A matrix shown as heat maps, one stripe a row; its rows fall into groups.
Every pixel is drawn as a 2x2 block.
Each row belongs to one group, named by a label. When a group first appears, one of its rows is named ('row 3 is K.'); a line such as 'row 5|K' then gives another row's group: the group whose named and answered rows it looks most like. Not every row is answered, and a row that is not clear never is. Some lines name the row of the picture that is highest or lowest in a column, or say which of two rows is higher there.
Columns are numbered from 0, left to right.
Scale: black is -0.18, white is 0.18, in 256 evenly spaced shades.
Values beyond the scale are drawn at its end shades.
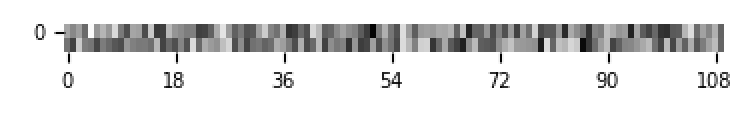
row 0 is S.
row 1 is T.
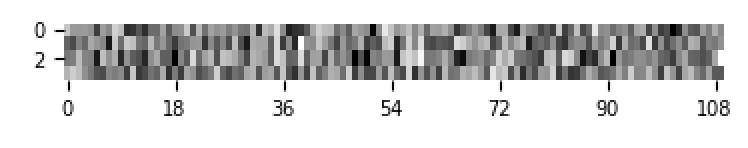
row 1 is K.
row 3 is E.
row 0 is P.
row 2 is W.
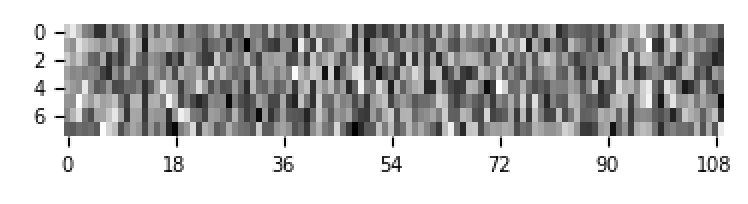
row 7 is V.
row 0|E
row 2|E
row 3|W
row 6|S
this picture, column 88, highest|4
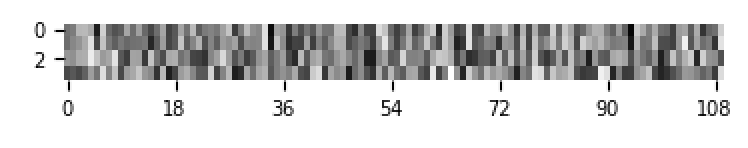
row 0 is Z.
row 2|S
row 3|V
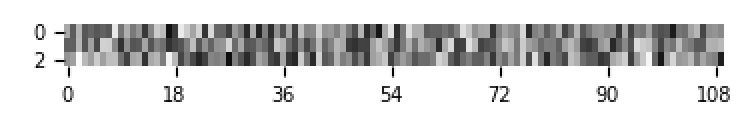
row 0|K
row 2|S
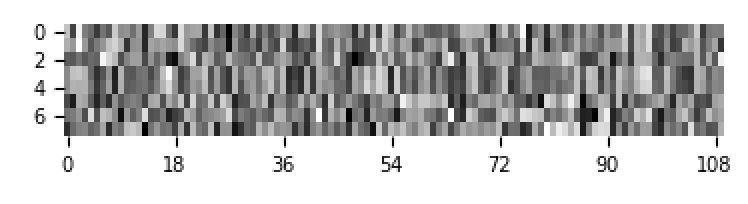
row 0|K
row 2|V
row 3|P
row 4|P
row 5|W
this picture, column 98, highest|5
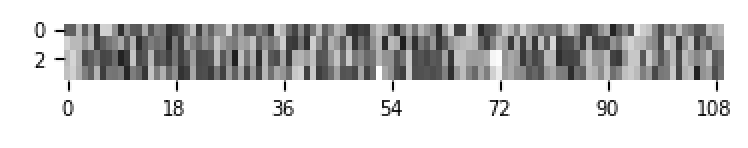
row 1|E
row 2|E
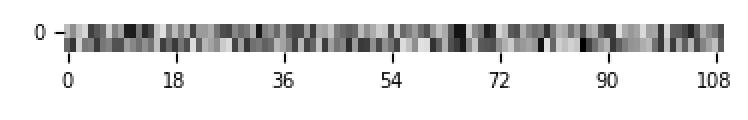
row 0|P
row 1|T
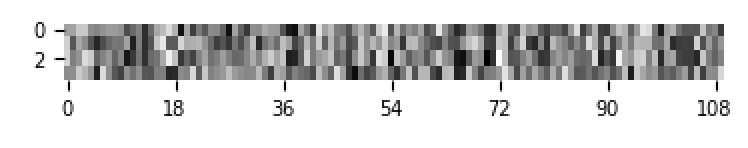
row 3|Z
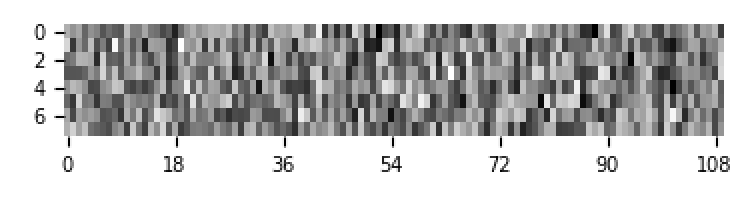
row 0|T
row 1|K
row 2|Z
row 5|T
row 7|E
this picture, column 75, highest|6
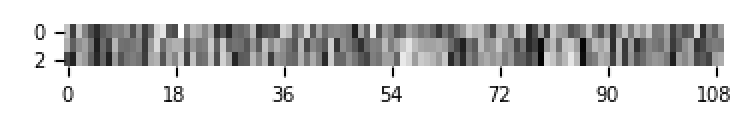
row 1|W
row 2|W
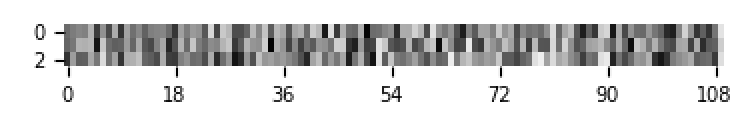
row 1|Z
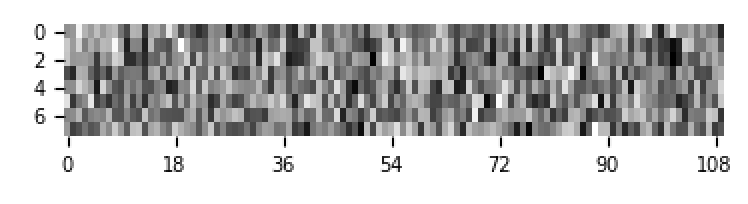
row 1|S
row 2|P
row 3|W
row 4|Z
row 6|T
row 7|V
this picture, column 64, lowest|3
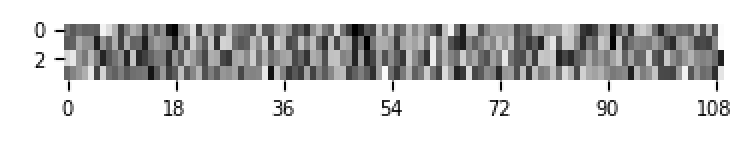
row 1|W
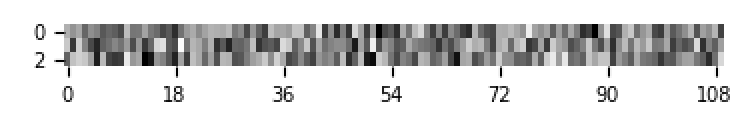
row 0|T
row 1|K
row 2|Z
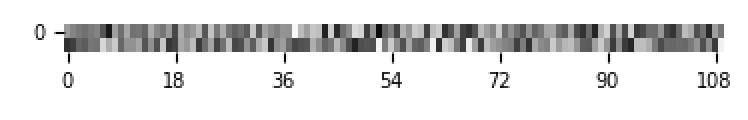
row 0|W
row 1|V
